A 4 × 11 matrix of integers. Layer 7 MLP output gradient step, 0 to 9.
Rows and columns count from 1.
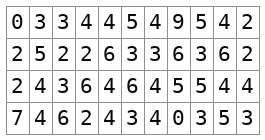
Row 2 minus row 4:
-5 1 -4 0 2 0 -1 6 0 1 -1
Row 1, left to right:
0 3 3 4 4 5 4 9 5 4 2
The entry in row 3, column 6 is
6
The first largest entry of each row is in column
8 5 4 1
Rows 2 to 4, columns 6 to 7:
3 3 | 6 4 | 3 4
